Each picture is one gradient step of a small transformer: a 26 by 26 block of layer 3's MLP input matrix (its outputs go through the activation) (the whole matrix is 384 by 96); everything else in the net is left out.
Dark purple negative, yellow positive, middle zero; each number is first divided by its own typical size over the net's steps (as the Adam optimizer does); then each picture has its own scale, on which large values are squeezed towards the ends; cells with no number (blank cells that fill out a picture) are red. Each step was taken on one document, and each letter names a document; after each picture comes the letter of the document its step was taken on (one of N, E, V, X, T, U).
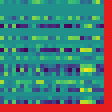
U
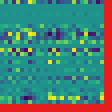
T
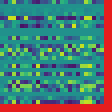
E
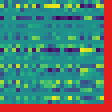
U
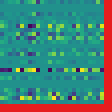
T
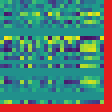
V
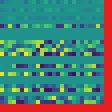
E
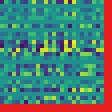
E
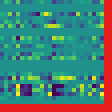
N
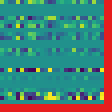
T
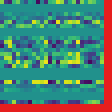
V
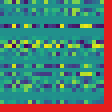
E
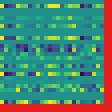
U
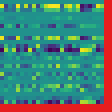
U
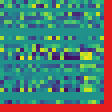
V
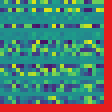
E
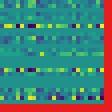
T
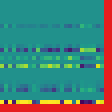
U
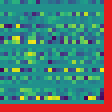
T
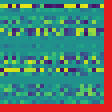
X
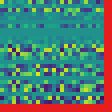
E
